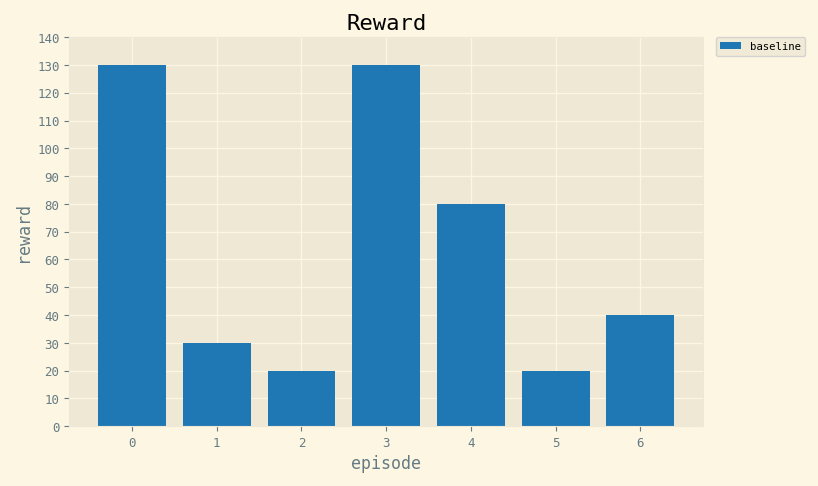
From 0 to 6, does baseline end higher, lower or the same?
lower
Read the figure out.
Title: Reward
x-axis: episode, ticks 0 1 2 3 4 5 6
y-axis: reward, ticks 0 10 20 30 40 50 60 70 80 90 100 110 120 130 140
Legend: baseline
Values:
baseline: 130 30 20 130 80 20 40
